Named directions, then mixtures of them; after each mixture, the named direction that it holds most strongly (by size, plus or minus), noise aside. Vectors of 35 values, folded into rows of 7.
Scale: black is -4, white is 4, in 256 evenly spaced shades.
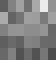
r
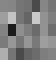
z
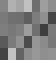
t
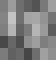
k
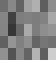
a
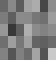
a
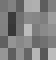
a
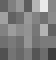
r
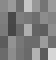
a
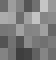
r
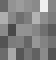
r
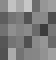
t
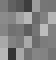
t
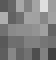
r
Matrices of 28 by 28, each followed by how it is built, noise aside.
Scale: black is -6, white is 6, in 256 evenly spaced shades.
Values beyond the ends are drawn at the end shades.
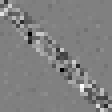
banded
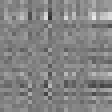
low rank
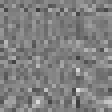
low rank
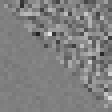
upper triangular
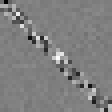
banded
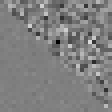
upper triangular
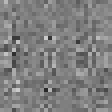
low rank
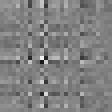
low rank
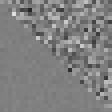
upper triangular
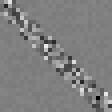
banded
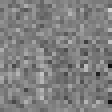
low rank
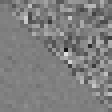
upper triangular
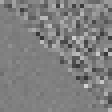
upper triangular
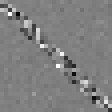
banded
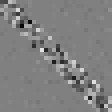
banded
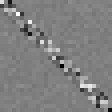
banded
